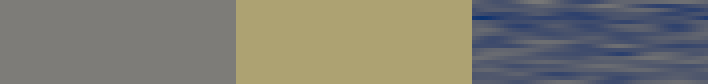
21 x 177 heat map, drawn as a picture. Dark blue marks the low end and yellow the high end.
It is made of 1 by 3 panels. Panel 1,1: middling, flat. Panel 1,2: high, flat. Panel 1,3: low, streaked across.
